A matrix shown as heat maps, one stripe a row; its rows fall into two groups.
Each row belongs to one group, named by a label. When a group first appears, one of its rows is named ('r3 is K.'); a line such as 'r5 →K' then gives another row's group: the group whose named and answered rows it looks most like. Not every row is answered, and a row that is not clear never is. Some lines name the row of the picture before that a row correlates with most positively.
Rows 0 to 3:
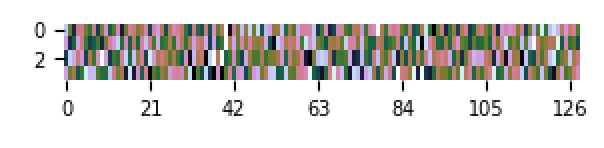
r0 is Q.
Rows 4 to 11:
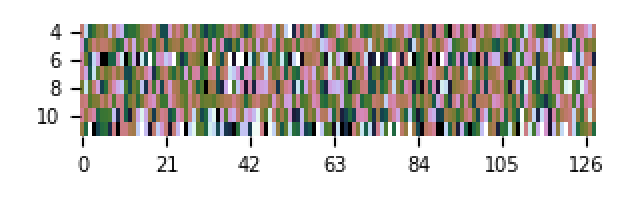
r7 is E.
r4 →Q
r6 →Q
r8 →Q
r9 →Q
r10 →E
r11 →E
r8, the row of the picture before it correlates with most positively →2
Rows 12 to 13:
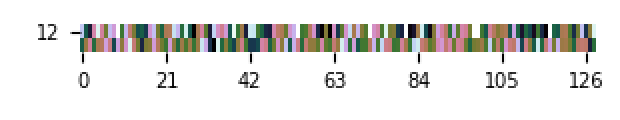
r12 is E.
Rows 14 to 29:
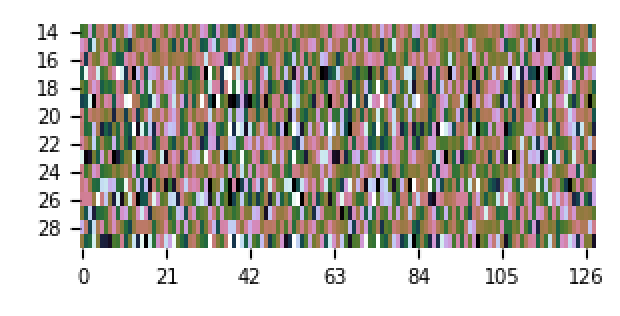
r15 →E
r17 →Q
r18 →Q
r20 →Q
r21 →Q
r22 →E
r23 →Q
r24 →Q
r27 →E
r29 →Q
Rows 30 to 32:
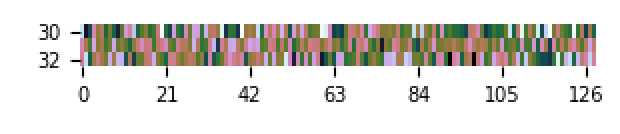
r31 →E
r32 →Q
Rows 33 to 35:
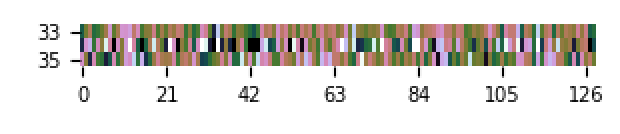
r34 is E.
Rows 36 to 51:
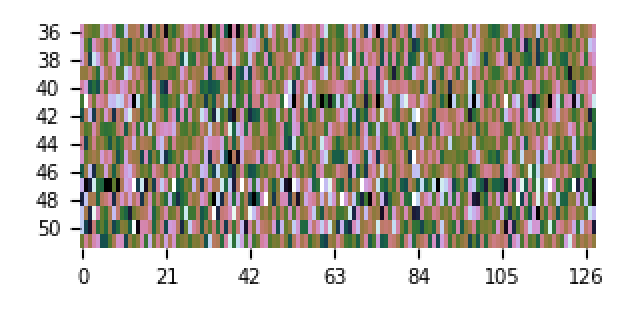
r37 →E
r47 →Q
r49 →E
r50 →Q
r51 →Q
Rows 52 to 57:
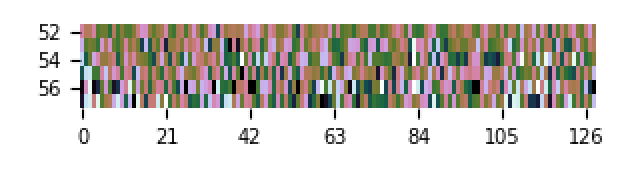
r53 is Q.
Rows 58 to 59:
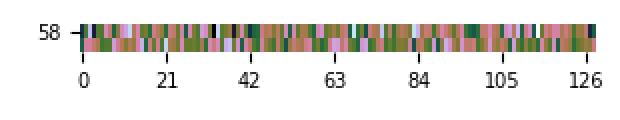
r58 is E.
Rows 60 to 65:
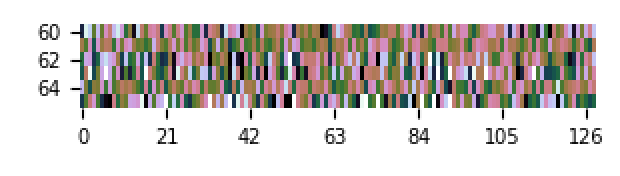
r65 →Q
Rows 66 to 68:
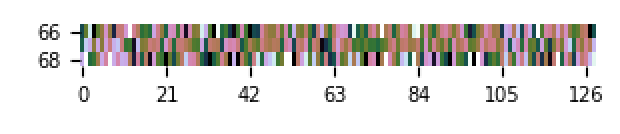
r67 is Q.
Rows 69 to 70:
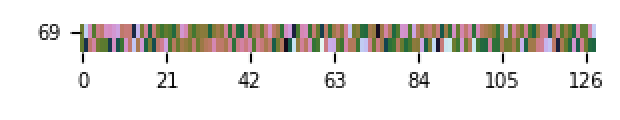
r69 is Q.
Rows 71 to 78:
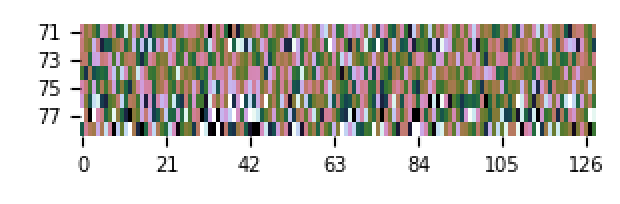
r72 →Q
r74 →E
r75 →E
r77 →E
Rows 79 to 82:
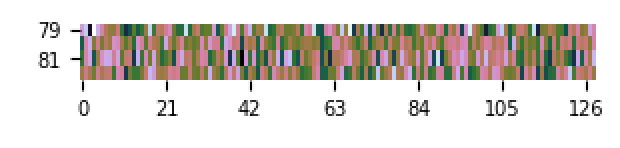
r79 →E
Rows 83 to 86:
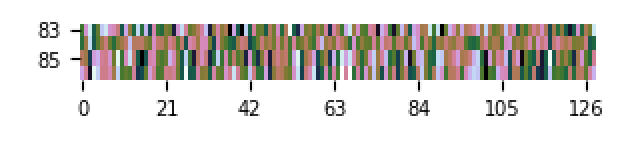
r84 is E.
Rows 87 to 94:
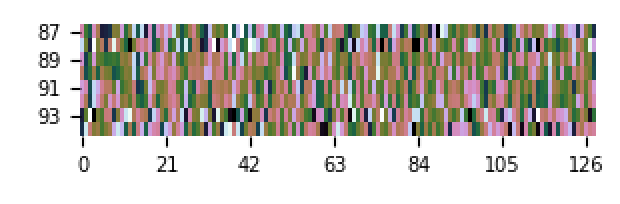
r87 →Q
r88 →E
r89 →Q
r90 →Q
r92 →E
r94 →Q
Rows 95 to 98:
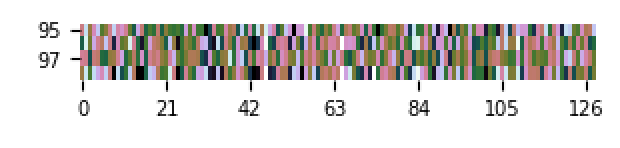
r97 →Q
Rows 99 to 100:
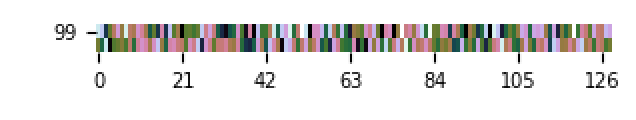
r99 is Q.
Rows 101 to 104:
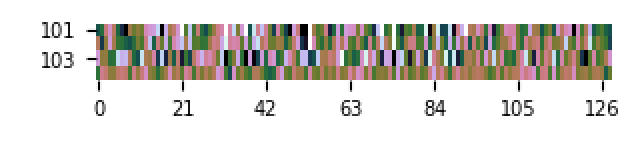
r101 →Q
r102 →Q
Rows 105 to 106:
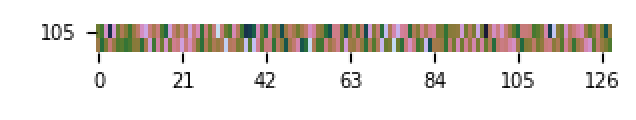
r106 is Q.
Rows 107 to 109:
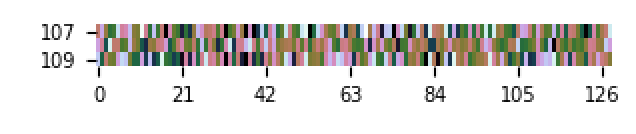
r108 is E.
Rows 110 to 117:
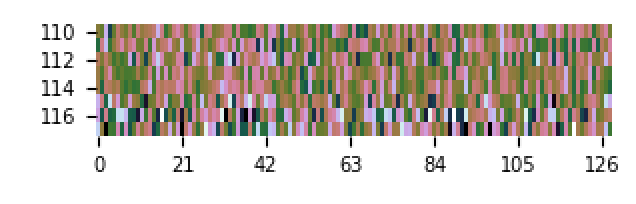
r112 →E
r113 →Q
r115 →E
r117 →Q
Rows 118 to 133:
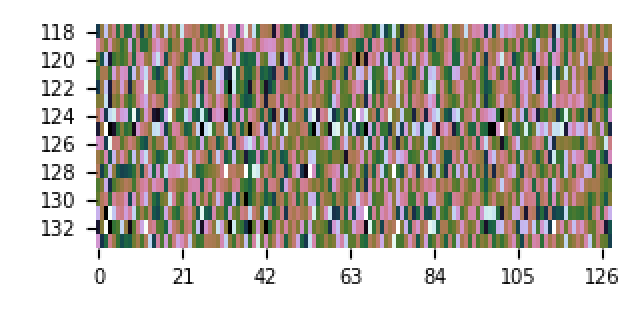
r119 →E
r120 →E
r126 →E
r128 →Q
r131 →E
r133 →Q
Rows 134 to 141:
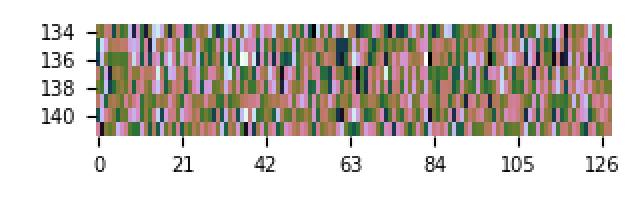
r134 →E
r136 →Q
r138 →E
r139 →Q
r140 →Q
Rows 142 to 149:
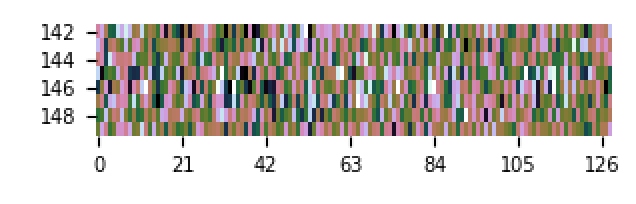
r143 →Q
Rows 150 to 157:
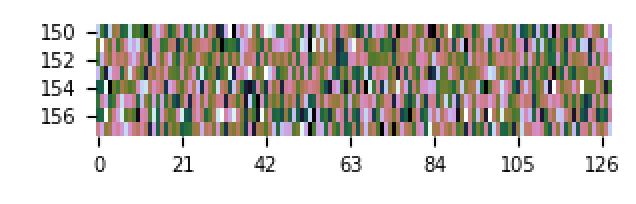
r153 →E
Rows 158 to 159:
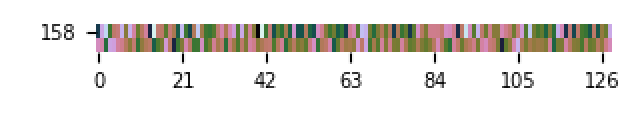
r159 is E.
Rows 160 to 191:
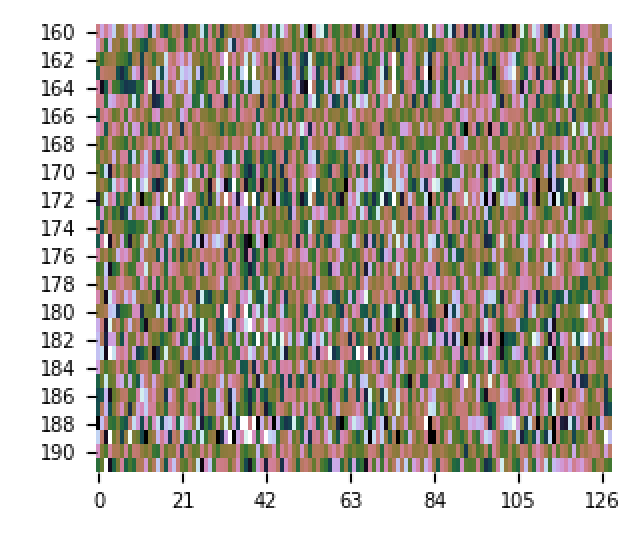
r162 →Q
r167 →Q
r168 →Q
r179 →E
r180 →Q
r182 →Q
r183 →E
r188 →Q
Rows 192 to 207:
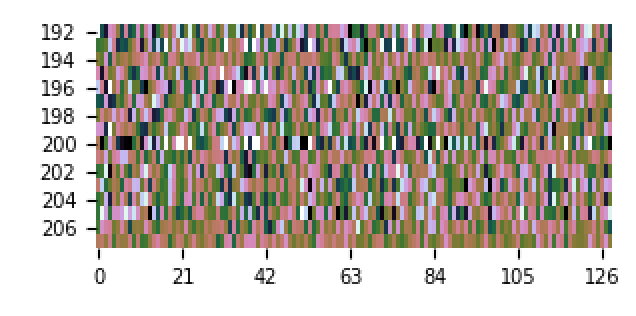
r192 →Q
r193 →Q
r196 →E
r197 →E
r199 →E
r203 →Q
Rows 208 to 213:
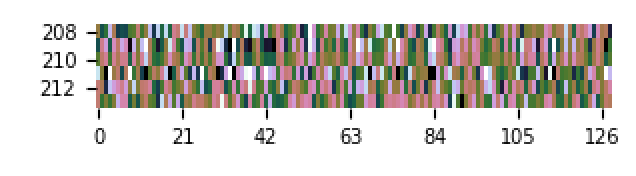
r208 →Q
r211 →E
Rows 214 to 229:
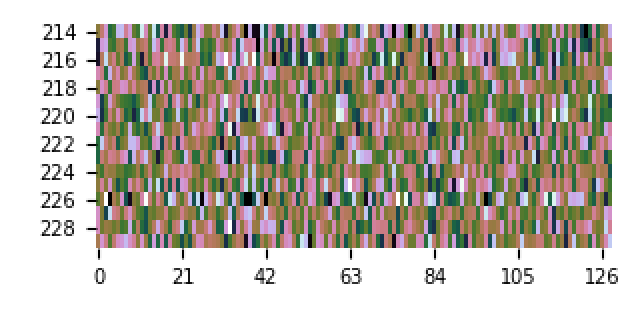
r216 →Q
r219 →Q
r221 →E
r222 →Q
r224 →Q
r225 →Q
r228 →E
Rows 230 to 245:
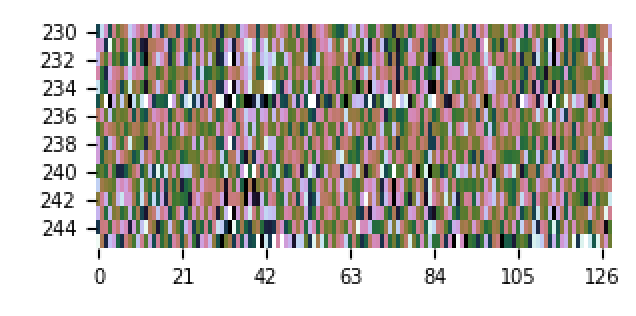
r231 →E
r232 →E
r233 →E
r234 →E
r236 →E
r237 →Q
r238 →E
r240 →Q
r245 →Q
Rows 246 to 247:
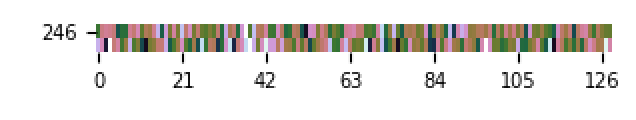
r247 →E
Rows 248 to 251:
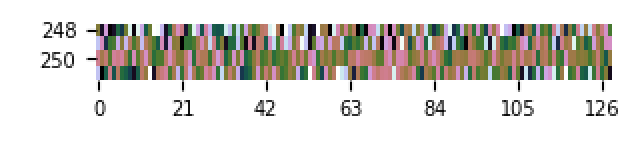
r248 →E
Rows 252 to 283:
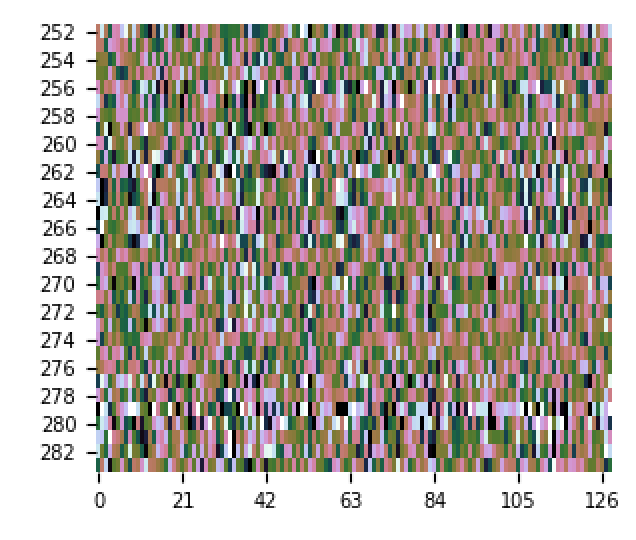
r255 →Q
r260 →E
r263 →Q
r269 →Q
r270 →E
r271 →E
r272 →Q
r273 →E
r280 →E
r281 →E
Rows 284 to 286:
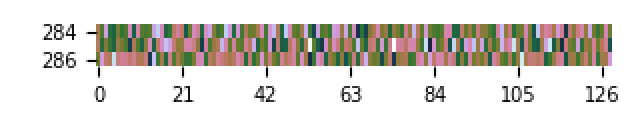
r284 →E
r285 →Q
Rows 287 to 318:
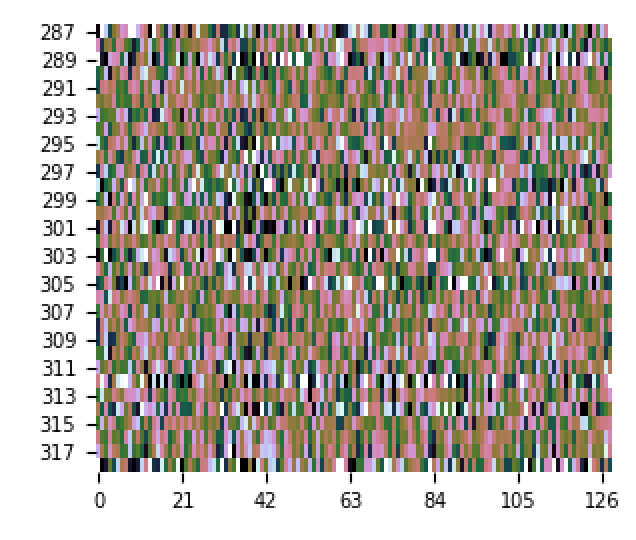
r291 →Q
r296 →Q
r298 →E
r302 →Q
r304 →E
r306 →E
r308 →Q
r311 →E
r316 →E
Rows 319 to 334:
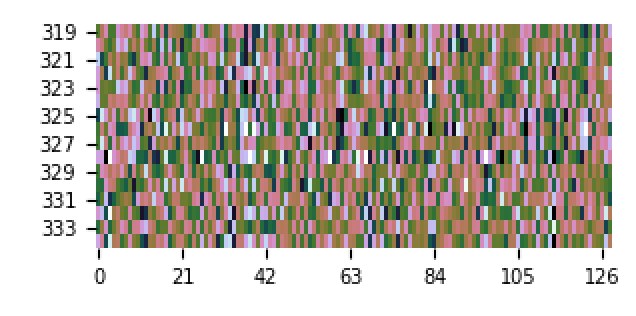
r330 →Q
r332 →E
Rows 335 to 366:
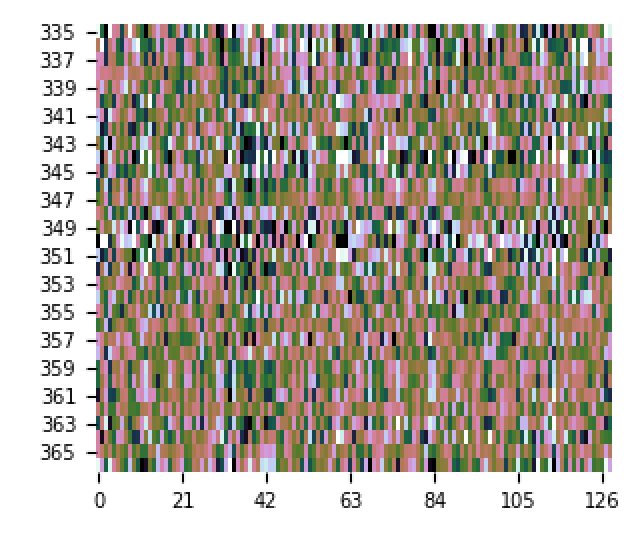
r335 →E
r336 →Q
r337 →Q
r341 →E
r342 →Q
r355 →Q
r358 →E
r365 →E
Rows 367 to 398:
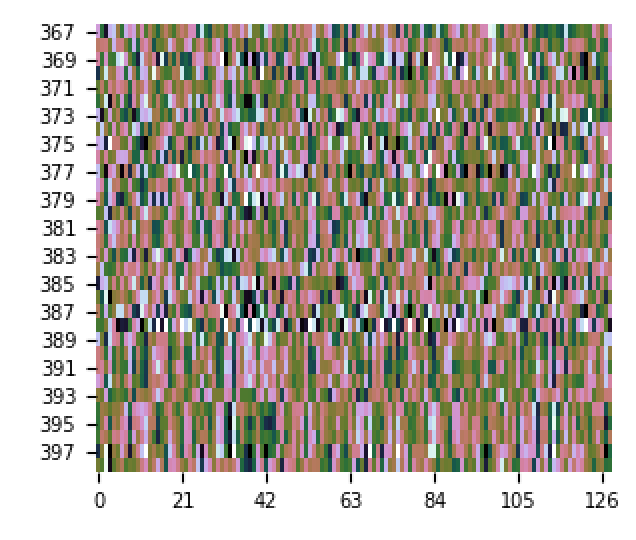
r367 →E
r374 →Q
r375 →E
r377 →Q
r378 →E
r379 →Q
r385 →Q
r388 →Q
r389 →E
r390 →E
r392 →E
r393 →E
